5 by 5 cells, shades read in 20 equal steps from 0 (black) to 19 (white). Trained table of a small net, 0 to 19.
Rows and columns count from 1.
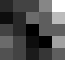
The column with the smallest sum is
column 3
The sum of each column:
23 21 16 28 59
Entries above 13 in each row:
1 1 0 0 0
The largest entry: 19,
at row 1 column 5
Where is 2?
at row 5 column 3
